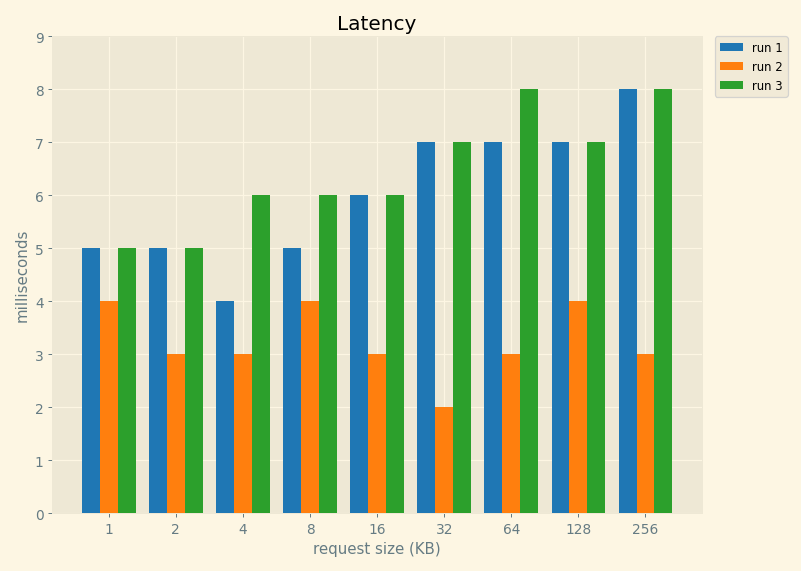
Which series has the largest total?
run 3
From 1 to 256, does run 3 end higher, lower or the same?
higher
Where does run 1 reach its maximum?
256
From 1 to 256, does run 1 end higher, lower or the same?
higher
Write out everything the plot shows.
Title: Latency
x-axis: request size (KB), ticks 1 2 4 8 16 32 64 128 256
y-axis: milliseconds, ticks 0 1 2 3 4 5 6 7 8 9
Legend: run 1, run 2, run 3
Values:
run 1: 5 5 4 5 6 7 7 7 8
run 2: 4 3 3 4 3 2 3 4 3
run 3: 5 5 6 6 6 7 8 7 8
